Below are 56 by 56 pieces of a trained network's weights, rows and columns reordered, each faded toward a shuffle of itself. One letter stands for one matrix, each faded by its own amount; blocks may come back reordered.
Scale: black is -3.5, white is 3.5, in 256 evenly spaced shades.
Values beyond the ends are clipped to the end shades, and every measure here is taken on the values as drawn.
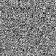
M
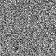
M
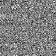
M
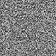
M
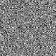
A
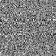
A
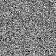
M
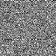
A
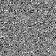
A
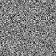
A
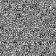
A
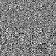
A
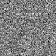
M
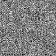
M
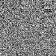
M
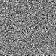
M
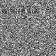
M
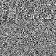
A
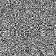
A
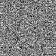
M
